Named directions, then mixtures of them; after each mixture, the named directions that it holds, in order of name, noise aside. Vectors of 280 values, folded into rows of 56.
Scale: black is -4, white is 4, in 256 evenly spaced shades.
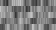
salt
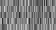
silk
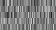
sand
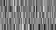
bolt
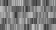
salt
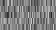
sand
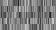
salt, silk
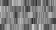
salt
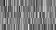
bolt, sand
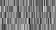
bolt, silk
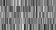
bolt, salt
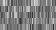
salt, sand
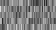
salt, silk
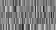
bolt, sand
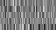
bolt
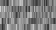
salt, silk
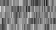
salt, silk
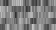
salt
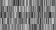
salt, silk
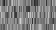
salt, sand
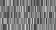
sand, silk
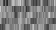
salt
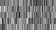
salt, silk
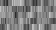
salt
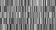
sand, silk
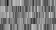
salt, sand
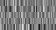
bolt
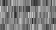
salt, sand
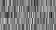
sand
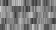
salt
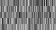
silk
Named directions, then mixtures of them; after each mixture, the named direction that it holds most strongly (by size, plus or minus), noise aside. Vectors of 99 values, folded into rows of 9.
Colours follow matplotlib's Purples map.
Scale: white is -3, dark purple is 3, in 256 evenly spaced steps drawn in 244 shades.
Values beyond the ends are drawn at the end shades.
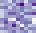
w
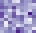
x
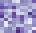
x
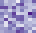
x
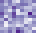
x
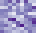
w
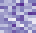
w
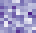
x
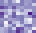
x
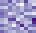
w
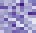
w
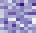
w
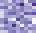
w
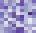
x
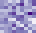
w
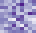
w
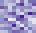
w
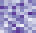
x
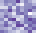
x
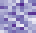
w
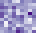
x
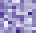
x
